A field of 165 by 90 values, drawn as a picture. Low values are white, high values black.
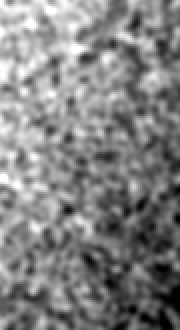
Stripes: none. Ninth with the lowest average: top left. Average level on the scale: 50%. Slope: up to the bottom right. Ninth with the highest average: bottom right.
